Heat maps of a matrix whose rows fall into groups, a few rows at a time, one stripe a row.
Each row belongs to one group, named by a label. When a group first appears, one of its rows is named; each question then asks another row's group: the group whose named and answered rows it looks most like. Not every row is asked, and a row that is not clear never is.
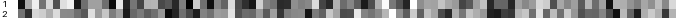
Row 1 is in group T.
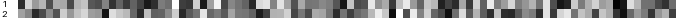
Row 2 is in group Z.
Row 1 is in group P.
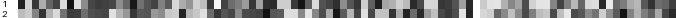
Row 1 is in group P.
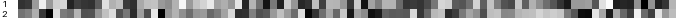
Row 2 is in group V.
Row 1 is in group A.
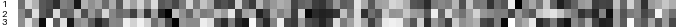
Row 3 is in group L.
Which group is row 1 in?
L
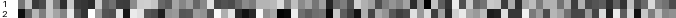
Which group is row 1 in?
L
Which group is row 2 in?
T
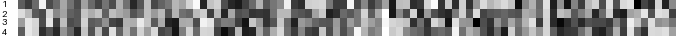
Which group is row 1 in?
P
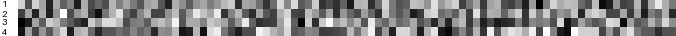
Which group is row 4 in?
P
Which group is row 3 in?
A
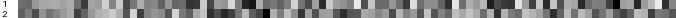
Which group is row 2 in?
Z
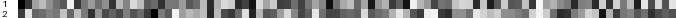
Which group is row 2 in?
P
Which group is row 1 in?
T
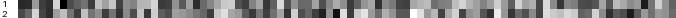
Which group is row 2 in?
V
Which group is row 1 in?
V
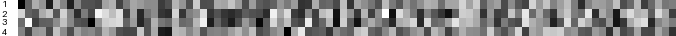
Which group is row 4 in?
V
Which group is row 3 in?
Z
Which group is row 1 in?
V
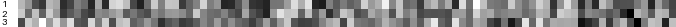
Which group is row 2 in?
Z
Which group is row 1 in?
Z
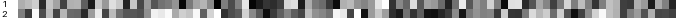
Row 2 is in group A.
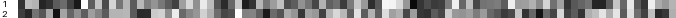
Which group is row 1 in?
L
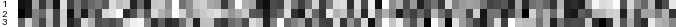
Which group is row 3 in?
L
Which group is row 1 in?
A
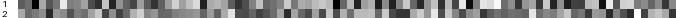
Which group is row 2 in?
V
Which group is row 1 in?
P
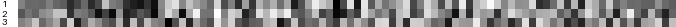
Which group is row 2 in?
P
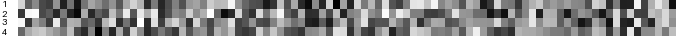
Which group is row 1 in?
V
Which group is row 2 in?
L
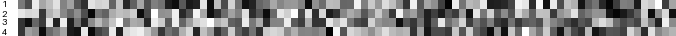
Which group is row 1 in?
T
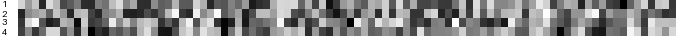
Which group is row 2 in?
P
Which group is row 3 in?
L
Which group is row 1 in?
Z
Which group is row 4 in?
L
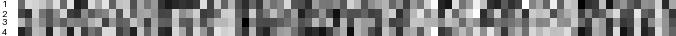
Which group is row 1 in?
T
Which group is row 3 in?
V
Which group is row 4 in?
V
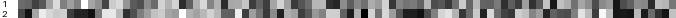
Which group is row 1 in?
Z
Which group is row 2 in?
A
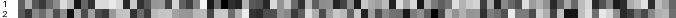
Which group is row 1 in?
Z
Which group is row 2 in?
A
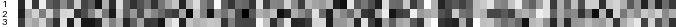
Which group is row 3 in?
P
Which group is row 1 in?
P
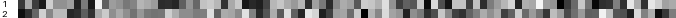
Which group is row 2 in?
A
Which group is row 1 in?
L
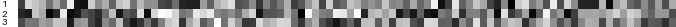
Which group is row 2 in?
A
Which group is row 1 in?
T
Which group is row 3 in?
P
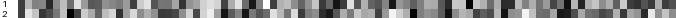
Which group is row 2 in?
L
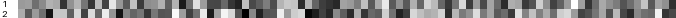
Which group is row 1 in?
Z
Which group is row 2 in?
V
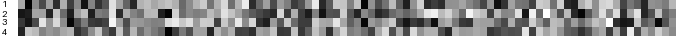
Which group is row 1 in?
A
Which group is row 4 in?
T
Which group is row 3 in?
A
